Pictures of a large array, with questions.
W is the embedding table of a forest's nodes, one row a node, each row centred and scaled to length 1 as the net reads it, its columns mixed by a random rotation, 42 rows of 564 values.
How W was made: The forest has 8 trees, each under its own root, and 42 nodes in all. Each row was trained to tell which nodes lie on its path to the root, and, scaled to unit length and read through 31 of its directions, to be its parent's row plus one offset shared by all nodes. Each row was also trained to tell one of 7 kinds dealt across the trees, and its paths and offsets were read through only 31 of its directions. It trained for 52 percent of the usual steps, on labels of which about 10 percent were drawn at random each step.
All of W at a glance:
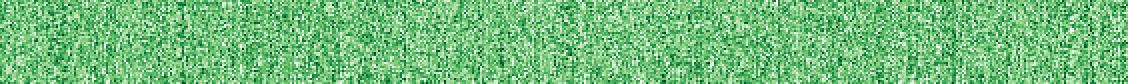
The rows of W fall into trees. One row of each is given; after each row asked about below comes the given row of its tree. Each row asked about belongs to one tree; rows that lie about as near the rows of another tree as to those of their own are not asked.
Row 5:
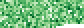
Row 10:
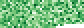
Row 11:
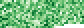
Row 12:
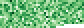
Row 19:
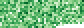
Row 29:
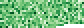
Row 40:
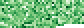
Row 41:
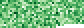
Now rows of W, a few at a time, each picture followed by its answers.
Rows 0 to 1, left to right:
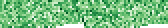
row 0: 41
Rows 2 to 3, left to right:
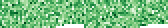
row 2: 12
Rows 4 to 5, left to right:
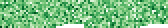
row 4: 40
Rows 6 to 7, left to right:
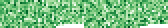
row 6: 19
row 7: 10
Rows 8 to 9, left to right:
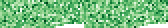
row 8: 10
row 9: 41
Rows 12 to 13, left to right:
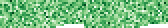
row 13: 12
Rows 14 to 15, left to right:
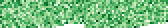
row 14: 41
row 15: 41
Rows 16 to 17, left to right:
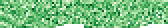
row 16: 40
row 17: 11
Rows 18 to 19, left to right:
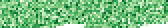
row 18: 5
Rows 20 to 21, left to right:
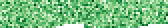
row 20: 5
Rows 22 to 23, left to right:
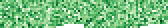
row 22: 29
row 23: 10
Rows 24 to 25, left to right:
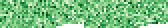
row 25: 10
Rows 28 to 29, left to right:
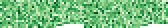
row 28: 29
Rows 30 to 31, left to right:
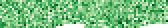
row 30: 29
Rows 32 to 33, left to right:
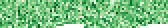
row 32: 29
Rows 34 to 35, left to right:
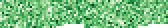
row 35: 11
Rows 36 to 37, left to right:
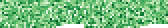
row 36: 5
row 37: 5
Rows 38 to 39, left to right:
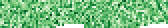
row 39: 11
